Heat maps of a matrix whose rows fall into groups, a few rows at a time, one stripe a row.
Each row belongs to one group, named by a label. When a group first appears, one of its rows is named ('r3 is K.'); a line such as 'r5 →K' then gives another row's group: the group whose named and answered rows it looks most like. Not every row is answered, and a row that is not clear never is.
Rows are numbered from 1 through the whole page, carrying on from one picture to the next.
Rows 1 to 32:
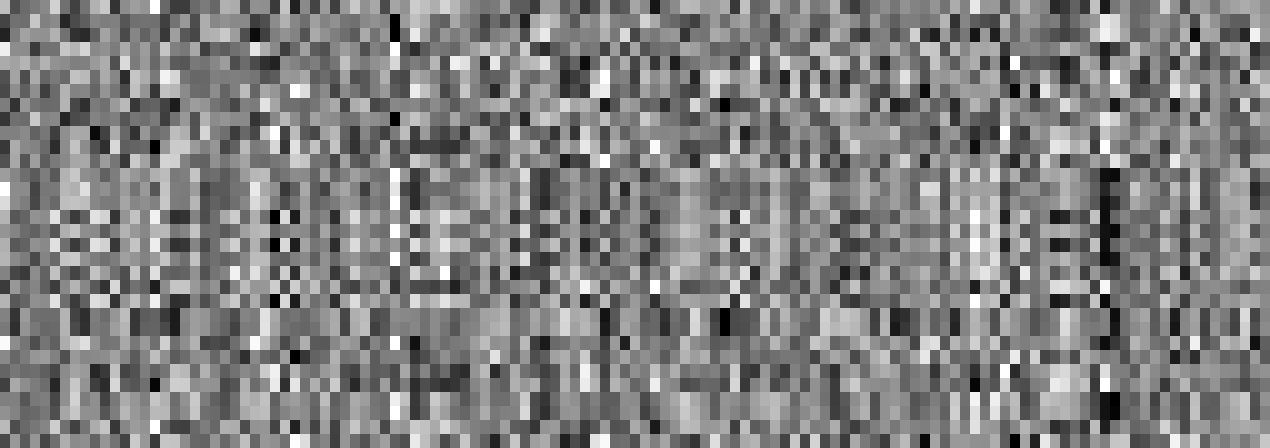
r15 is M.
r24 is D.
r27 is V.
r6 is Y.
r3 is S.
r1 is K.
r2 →S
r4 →M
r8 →D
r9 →S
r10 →V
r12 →Y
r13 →M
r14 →M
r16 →K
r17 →M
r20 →K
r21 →V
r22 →K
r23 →D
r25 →M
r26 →D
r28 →V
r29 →M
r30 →M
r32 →Y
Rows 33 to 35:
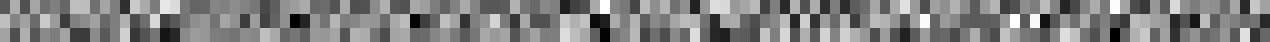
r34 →D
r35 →D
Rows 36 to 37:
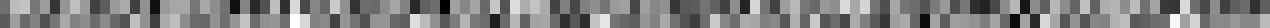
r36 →V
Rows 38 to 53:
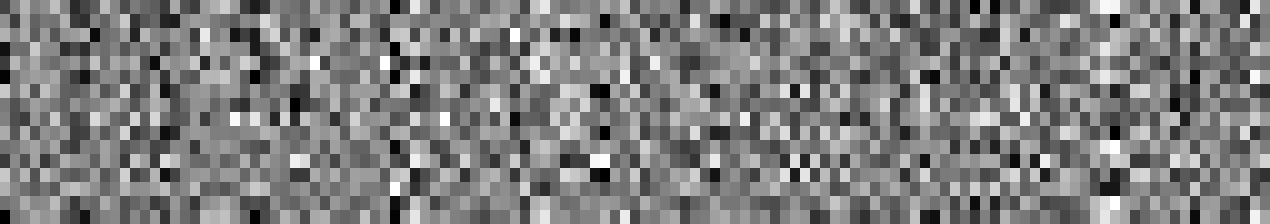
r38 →S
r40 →V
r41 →S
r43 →S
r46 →K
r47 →D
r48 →S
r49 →Y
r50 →D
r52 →S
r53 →S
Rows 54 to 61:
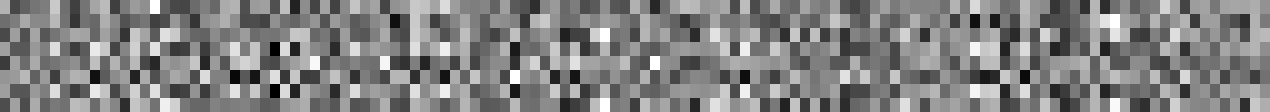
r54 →K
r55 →S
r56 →Y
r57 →K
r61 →Y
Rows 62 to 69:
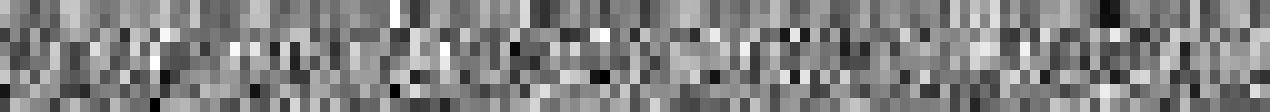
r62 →M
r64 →Y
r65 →K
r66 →K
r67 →D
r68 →S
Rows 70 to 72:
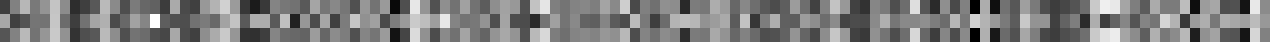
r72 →S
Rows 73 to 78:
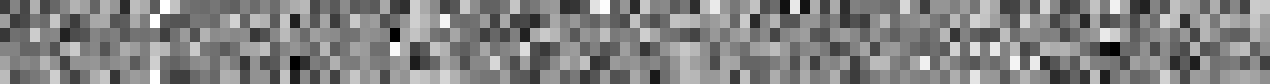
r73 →Y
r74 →K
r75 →S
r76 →M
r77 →D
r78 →K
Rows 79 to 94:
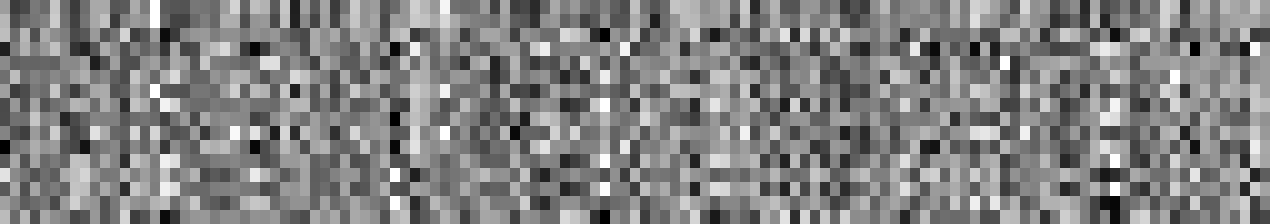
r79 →K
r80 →K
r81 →D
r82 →S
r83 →V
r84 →Y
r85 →K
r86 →Y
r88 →K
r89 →S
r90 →Y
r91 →M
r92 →Y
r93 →M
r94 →D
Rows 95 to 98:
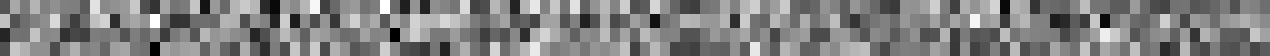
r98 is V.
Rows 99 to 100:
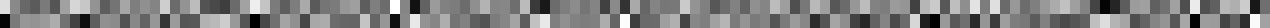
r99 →M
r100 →S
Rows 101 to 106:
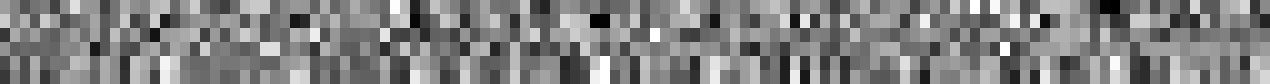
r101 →M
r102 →D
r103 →V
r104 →V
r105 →Y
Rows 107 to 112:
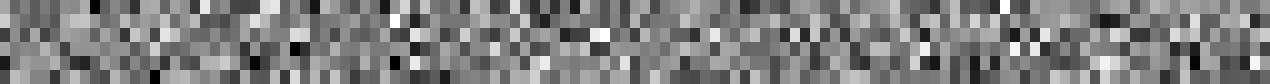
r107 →V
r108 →M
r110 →D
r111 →S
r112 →V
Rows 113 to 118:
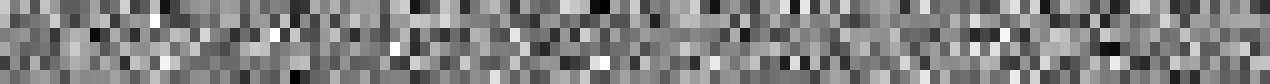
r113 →D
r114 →K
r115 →V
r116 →M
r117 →Y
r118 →D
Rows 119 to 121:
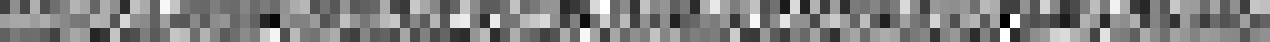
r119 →Y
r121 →V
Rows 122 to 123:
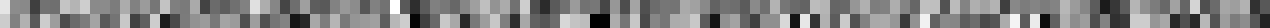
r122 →M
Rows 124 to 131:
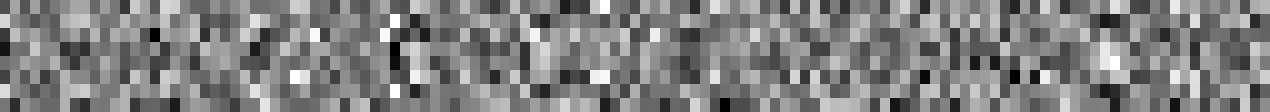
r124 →Y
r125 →M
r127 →S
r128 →S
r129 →Y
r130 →M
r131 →D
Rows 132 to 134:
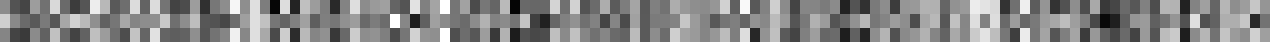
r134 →K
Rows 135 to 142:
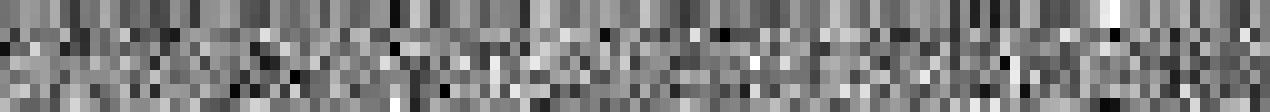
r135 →S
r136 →S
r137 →D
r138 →S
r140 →D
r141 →V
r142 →M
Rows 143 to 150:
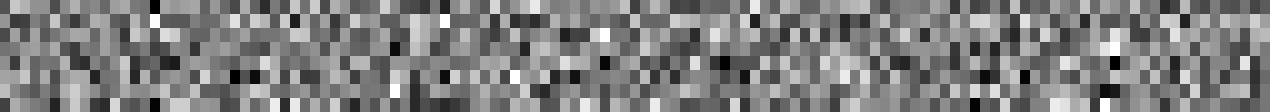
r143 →V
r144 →K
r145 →Y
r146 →S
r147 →D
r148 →V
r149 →M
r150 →V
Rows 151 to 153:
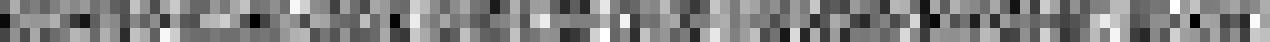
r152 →S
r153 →Y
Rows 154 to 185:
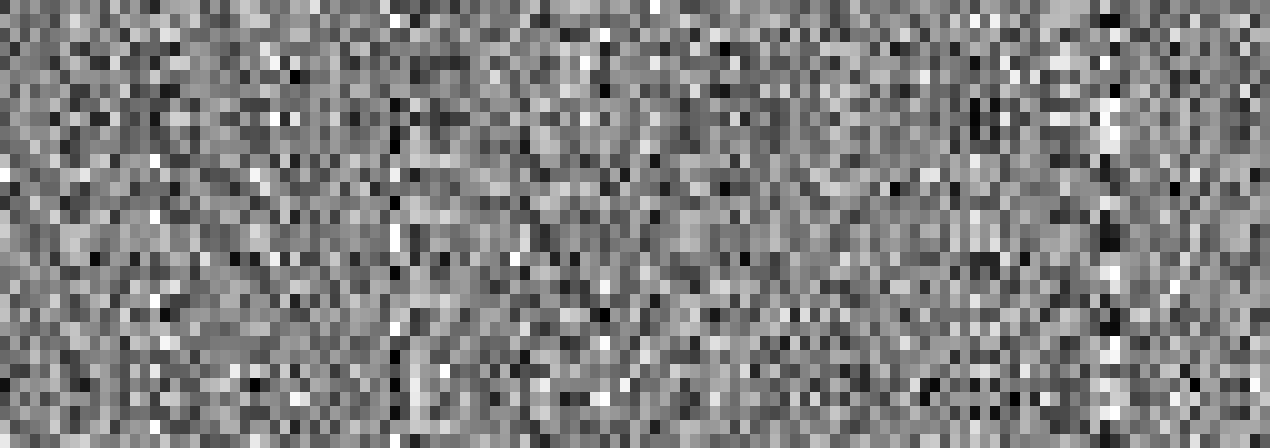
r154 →V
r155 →M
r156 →Y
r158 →V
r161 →S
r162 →V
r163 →S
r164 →S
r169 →K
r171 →M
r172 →V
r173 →S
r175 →K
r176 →D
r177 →M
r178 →Y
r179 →S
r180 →K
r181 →S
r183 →S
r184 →K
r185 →M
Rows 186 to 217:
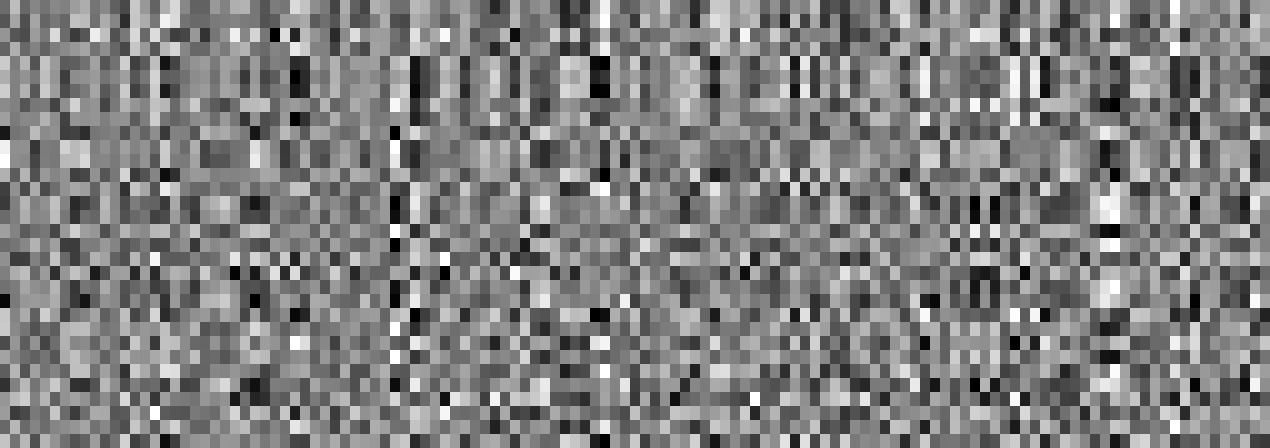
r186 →Y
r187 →Y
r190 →D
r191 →D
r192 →D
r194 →D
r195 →S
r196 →M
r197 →M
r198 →D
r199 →Y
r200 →S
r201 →S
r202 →M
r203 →S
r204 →K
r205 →V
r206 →S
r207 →S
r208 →D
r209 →M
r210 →Y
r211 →M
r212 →Y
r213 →S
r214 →V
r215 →K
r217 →D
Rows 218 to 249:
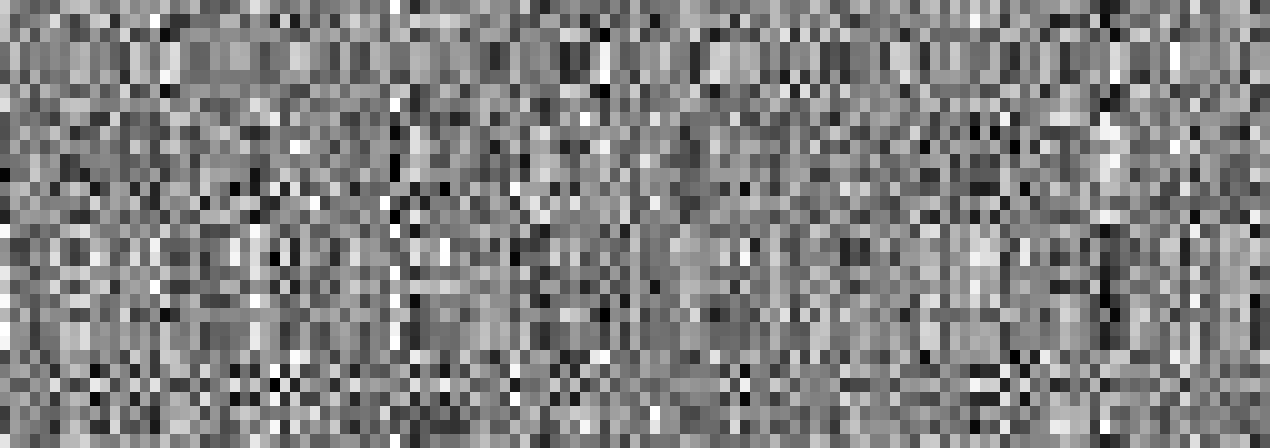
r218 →M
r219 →K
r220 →D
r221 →Y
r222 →Y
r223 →Y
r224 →D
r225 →M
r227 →S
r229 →S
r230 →S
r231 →V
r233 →S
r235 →K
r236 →K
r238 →K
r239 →M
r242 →M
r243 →Y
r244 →V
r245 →K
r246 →V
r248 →V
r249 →M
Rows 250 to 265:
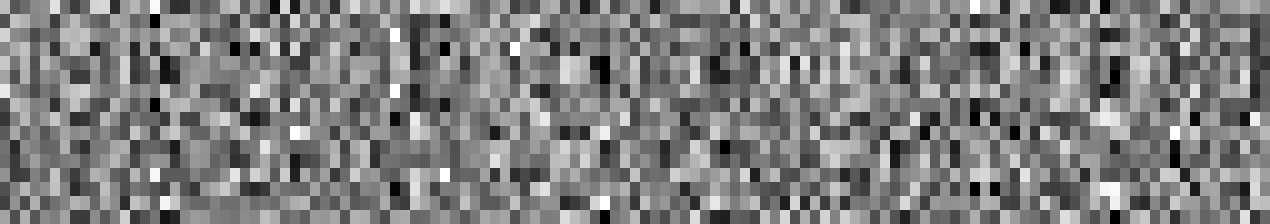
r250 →K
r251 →V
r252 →M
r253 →V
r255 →D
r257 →V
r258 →S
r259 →Y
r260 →D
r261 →D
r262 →K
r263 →S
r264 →Y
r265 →D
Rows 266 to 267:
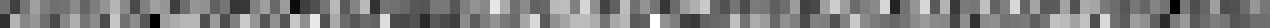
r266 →D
